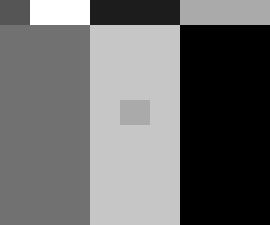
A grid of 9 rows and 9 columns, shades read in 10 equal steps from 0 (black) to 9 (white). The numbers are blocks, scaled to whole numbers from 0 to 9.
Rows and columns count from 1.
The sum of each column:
35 41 41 57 56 57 6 6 6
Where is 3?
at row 1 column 1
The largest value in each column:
4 9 9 7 7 7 6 6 6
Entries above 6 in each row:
2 3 3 3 2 3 3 3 3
